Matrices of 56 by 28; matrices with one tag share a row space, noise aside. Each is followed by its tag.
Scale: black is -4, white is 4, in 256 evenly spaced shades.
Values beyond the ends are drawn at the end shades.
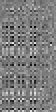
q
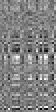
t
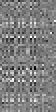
q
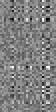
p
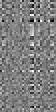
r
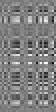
t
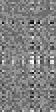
r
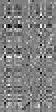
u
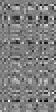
t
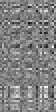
t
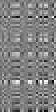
t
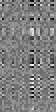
r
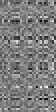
t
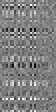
q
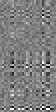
p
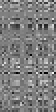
t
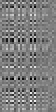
q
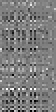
q
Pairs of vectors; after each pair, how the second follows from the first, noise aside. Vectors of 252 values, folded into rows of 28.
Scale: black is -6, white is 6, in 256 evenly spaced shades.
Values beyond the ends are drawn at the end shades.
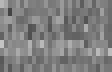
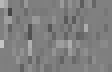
partly zeroed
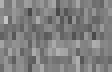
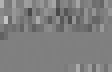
partly zeroed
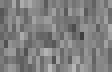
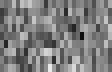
scaled up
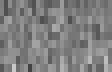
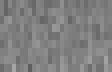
shrunk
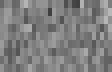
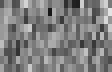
scaled up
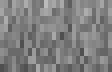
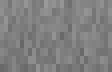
shrunk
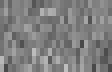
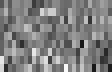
scaled up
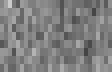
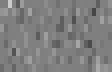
partly zeroed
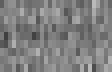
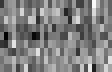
scaled up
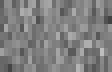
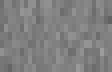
shrunk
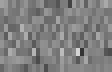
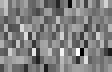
scaled up
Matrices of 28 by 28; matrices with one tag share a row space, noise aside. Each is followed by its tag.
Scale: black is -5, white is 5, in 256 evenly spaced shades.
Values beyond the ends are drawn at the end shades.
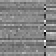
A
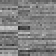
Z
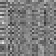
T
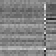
A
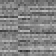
Z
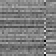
A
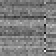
A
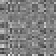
T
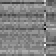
A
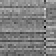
A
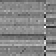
A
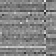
A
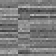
Z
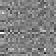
T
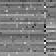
A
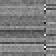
A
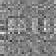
T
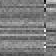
A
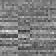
Z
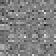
T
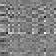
T
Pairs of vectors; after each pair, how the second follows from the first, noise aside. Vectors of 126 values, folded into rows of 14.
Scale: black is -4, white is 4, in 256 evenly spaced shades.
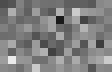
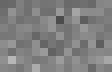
shrunk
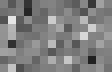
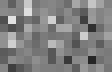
sign-scrambled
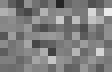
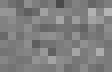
shrunk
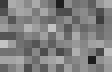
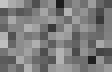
sign-scrambled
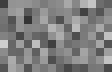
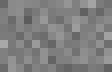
shrunk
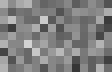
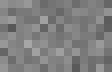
shrunk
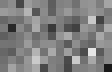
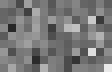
sign-scrambled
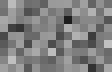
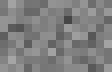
shrunk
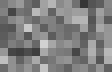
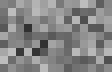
sign-scrambled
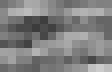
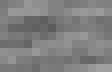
shrunk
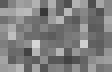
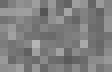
shrunk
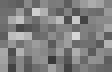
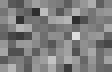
sign-scrambled
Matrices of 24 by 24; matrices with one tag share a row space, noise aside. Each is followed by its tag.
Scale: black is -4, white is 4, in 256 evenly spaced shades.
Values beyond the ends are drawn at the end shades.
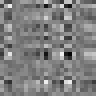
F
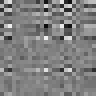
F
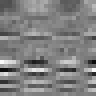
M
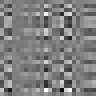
F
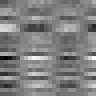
M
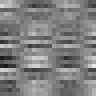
M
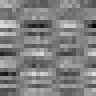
M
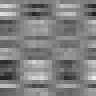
M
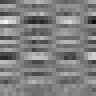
M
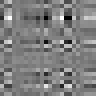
F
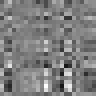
F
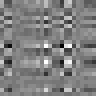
F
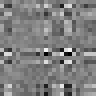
F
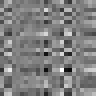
F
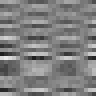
M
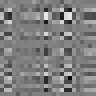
F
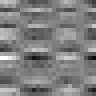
M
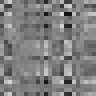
F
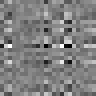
F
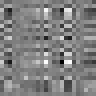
F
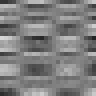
M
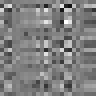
F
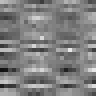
M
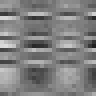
M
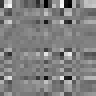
F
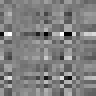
F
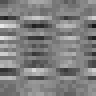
M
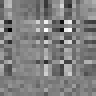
F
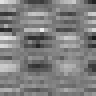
M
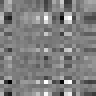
F
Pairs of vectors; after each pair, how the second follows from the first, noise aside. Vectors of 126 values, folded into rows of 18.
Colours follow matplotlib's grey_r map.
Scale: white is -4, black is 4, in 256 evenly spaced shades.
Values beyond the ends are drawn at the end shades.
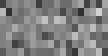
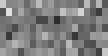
negated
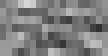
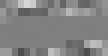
partly zeroed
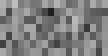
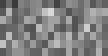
negated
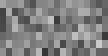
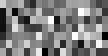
scaled up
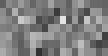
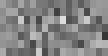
sign-scrambled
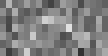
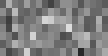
copied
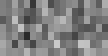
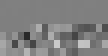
partly zeroed
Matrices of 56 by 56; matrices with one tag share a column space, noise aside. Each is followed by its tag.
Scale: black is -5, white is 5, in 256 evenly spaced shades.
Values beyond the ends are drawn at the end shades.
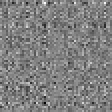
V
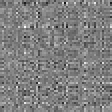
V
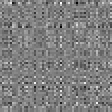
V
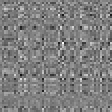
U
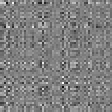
V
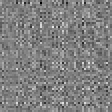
V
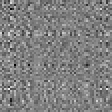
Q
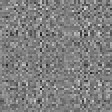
Q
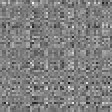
V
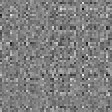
U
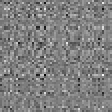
U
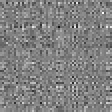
V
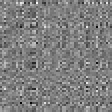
V
